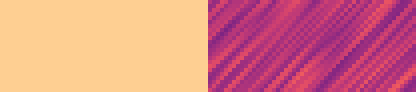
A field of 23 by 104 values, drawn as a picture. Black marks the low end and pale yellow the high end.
It is made of 1 by 2 panels. Panel 1,1: very high, flat. Panel 1,2: middling, slanting up to the right.
